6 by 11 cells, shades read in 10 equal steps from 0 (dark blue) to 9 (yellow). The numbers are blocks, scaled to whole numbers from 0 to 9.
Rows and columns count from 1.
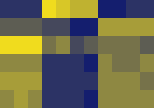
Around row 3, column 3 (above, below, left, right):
3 5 9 4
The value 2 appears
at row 2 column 4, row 2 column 5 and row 3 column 6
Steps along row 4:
same same down same same down up down same up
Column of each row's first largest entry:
4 8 1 1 1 2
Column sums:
29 30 29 18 18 12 11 25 24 25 24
